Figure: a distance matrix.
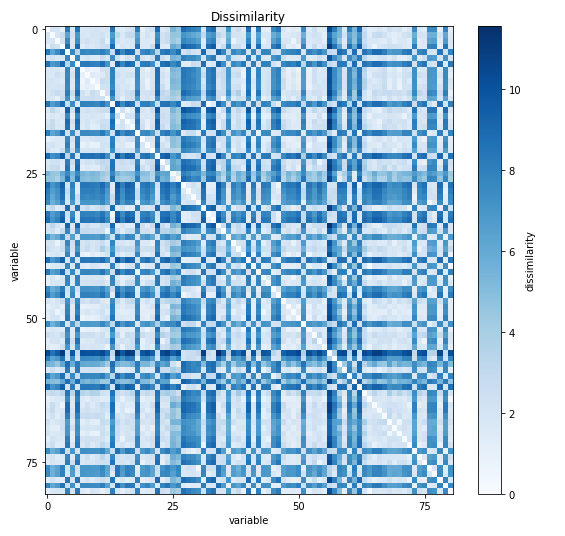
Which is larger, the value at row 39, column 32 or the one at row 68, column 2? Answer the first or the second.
the first
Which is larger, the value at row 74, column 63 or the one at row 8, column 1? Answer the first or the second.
the first
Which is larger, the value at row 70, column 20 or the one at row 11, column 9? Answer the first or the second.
the second
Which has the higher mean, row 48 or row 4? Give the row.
4
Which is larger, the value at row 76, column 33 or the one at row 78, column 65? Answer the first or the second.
the first
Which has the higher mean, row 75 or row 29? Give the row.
29
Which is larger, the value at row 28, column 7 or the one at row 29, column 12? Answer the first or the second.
the first
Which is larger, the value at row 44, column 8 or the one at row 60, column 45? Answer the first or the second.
the first
